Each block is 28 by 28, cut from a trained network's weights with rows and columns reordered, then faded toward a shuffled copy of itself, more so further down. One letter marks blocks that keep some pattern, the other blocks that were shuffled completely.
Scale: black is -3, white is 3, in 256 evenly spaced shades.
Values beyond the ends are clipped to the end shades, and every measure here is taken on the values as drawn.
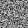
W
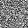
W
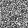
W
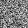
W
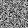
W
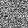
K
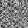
K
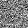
W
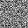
K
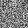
K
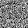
W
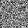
K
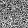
W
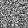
K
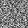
K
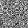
K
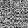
K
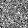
W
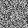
K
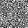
K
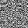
K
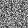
W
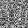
K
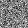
W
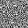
K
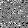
K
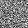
W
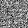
W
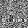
K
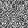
K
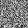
K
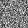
K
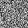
K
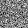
W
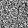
W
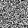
W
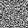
K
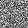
W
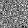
K
